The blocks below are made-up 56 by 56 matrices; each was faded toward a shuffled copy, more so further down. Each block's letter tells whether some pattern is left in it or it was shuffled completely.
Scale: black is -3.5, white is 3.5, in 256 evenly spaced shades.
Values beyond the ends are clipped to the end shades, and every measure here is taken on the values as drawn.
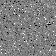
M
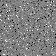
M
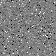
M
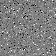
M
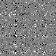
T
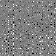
T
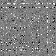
T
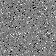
M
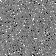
M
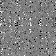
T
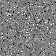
M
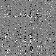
T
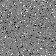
M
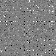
T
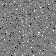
M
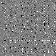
T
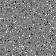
M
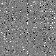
T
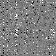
T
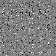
T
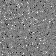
M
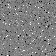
M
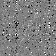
T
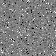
M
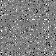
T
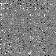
T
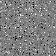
T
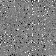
T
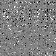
T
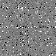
T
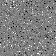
M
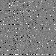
T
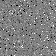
M
